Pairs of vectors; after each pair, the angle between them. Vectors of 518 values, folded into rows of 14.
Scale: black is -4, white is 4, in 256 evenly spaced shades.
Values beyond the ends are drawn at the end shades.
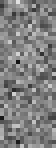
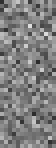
partly aligned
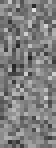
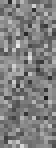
nearly opposite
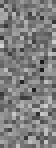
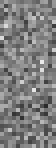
nearly opposite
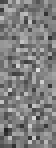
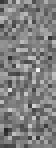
nearly parallel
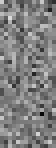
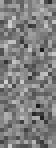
partly aligned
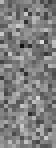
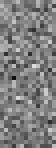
orthogonal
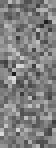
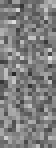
partly aligned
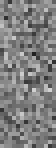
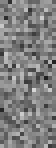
nearly parallel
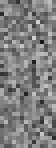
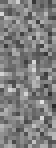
nearly opposite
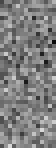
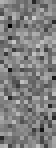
partly opposed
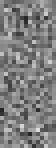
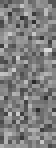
partly aligned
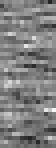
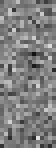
partly aligned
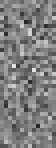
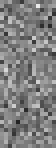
partly aligned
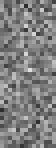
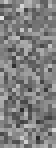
orthogonal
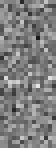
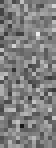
partly opposed
